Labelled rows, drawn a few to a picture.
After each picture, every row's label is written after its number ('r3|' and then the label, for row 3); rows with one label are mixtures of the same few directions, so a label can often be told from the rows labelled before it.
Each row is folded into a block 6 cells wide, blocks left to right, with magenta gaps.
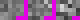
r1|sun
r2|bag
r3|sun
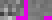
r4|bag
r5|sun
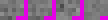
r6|bag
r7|bag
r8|sun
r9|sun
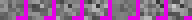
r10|sun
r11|sun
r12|sun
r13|sun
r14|sun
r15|bag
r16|sun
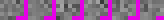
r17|bag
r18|bag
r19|sun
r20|bag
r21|sun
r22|sun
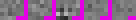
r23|bag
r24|sun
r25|bag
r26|sun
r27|sun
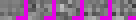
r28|bag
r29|sun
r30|sun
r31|bag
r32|bag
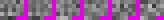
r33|bag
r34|bag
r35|bag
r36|sun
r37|sun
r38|sun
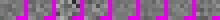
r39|sun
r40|sun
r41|bag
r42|sun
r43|sun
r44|bag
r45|sun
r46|bag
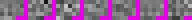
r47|bag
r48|bag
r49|sun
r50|sun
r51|sun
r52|bag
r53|bag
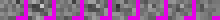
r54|bag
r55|sun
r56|bag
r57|sun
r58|sun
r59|sun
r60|sun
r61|sun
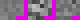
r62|sun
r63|sun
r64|bag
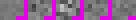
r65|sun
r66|sun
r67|sun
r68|sun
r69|sun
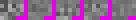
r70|sun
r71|sun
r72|bag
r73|sun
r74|bag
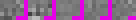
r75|bag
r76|bag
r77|bag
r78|sun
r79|bag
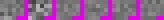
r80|bag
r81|sun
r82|sun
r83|sun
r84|sun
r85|bag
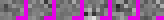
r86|sun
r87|bag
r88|bag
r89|bag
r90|sun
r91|bag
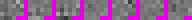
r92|bag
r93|bag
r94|bag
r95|sun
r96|bag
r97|bag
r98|sun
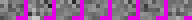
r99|sun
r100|bag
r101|bag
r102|sun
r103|bag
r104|sun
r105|bag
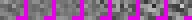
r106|sun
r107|sun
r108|bag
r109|bag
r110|sun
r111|sun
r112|sun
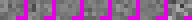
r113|sun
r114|sun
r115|sun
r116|bag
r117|sun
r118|bag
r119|sun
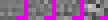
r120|bag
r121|bag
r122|bag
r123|sun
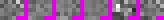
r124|bag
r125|sun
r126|bag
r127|bag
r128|sun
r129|bag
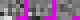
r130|bag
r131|bag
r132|sun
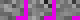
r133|sun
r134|bag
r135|bag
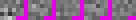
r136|bag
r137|sun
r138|bag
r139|sun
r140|bag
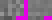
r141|bag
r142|bag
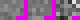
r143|sun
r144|bag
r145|bag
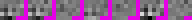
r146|bag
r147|bag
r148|sun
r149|bag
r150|sun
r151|bag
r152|bag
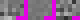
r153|bag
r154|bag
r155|bag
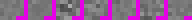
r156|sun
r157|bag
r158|sun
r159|sun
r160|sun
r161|bag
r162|bag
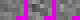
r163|sun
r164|sun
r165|sun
